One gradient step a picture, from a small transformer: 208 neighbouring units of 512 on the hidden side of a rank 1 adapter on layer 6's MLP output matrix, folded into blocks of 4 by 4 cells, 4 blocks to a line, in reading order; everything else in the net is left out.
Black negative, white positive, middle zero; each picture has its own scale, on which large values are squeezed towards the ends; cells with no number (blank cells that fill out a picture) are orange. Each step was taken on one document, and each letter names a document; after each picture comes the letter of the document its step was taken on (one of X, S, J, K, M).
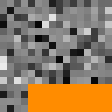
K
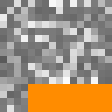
K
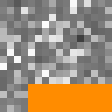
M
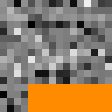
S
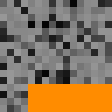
M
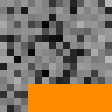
M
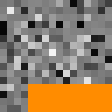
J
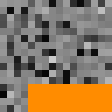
J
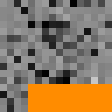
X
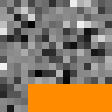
X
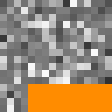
X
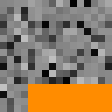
S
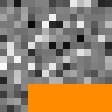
M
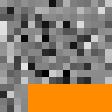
J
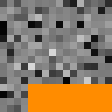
J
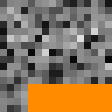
K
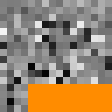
K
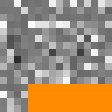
X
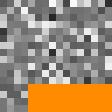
K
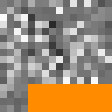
S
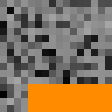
J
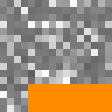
X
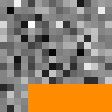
J
